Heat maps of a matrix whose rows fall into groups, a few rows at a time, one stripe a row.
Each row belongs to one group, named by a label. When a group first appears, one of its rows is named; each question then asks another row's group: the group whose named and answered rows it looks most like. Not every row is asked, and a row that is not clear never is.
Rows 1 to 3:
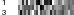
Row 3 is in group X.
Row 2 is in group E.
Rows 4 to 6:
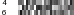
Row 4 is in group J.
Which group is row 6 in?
X
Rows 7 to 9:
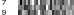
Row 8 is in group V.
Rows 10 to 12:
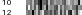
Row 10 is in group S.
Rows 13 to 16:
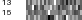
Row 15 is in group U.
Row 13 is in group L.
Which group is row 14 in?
J
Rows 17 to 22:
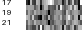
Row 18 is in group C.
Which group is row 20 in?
S
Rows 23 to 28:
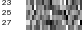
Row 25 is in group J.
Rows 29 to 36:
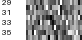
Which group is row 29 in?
C
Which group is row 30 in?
E
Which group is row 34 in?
V
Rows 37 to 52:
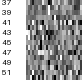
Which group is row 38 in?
U
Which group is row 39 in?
U
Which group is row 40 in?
V
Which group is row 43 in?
S
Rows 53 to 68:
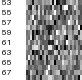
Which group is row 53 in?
V
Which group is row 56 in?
J
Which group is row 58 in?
S
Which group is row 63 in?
V
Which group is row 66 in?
U
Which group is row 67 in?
E
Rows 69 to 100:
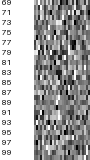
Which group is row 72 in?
L
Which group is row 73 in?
U
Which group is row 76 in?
X
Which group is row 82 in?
V
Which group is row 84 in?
L
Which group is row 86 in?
C
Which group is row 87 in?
J
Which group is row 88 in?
J
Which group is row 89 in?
U
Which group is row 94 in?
X
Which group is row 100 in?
V
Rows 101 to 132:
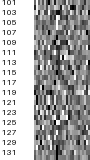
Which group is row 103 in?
S
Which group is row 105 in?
U
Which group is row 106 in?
U
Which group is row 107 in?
C
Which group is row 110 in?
S
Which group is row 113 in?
S
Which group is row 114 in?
L
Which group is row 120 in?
X
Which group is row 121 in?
X
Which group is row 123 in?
L
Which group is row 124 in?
E
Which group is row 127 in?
U
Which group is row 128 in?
X
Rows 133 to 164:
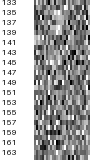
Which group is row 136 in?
J
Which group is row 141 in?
S
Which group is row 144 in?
J
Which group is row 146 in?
C
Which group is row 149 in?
L
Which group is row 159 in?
S
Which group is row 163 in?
U
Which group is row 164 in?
J
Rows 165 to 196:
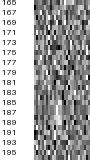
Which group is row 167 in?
J
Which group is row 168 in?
X
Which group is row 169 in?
U
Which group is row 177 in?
E
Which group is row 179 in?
L
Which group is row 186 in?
U
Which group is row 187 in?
U
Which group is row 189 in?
U
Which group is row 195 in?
X
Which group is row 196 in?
C
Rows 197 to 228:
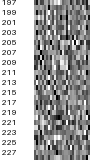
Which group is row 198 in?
C
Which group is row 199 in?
X
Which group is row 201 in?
X
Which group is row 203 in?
X
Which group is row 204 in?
J
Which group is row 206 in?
L
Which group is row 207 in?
V
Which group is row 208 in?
J
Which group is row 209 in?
E
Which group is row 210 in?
E
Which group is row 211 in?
C
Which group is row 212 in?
X
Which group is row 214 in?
X
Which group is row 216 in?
E
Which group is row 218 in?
X
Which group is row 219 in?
C
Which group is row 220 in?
S
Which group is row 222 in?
S
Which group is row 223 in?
V
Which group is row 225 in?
X
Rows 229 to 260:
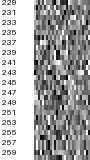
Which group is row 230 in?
X
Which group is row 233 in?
C
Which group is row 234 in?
U
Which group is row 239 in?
E
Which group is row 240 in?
E
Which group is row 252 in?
X
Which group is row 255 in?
S
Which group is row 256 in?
V
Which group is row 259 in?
J
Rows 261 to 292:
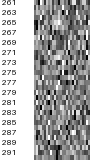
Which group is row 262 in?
L
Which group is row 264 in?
J
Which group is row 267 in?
S
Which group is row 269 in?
C
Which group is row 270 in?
C
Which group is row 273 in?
V
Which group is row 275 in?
V
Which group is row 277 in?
J
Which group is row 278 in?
U
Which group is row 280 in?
X
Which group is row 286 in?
J
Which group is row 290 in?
S
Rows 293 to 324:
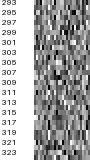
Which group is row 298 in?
J
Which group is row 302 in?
J
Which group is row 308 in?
S
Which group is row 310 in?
C
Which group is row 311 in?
X
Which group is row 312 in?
L
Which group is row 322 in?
S
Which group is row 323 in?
U
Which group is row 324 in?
E
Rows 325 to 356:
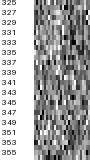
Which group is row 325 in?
X
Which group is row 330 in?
L
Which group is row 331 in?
L
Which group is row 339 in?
U
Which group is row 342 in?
L
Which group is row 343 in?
V
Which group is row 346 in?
U
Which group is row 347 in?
J
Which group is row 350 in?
X
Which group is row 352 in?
L
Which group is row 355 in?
C
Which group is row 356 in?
S
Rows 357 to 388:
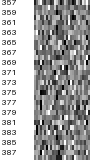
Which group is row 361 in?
C
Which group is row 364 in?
C
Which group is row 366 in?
J
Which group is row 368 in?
S
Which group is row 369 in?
J
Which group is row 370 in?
V
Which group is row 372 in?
U
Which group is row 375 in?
V
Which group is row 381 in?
J
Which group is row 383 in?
X
